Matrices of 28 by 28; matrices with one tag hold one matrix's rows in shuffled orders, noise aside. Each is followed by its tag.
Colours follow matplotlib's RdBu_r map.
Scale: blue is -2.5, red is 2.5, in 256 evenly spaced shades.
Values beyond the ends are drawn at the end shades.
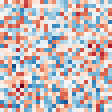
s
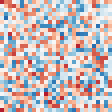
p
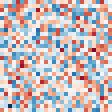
s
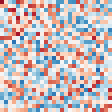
p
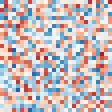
s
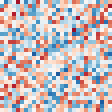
s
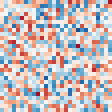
p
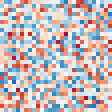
s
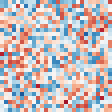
s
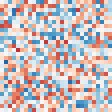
p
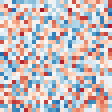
s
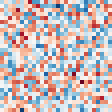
p
